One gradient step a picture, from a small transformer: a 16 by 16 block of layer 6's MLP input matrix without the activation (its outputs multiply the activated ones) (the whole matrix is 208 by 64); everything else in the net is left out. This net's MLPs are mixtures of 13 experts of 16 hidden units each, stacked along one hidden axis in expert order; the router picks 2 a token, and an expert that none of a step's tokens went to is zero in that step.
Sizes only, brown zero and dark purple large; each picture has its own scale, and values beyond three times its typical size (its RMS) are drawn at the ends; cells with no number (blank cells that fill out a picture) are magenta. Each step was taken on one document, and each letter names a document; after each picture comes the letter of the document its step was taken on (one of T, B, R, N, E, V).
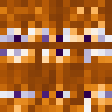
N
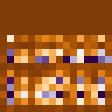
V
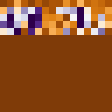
N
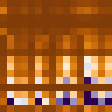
V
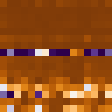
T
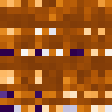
T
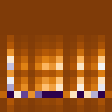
V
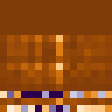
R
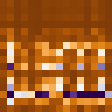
V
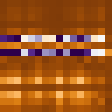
N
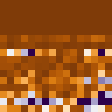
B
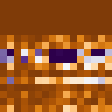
V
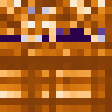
N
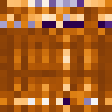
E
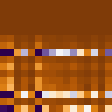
T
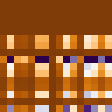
V
